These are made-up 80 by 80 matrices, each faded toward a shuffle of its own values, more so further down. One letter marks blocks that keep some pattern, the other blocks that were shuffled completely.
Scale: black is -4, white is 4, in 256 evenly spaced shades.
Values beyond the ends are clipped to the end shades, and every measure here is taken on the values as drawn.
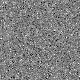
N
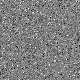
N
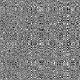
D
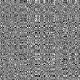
D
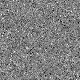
N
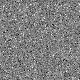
N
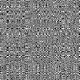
D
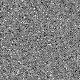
N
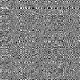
D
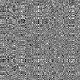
D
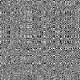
D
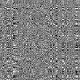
D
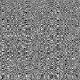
D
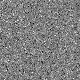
N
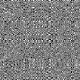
D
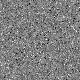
N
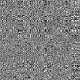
D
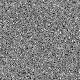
N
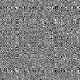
D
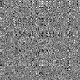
D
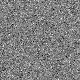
N
